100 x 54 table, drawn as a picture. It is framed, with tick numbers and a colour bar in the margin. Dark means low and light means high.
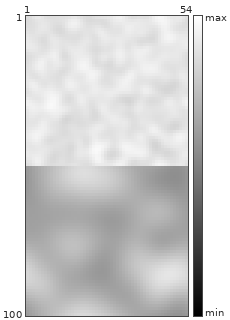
The table splits into 2 rows of 1 panel. Panel 1,1: very high, blotchy, faint in contrast. Panel 2,1: high, smooth.
